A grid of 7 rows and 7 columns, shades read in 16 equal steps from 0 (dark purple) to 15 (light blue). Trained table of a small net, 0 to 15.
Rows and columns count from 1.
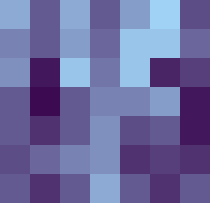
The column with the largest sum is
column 3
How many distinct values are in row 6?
6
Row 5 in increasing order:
1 3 5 6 6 6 10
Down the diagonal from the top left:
12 6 14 9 5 4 6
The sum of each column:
54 26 64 62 62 55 27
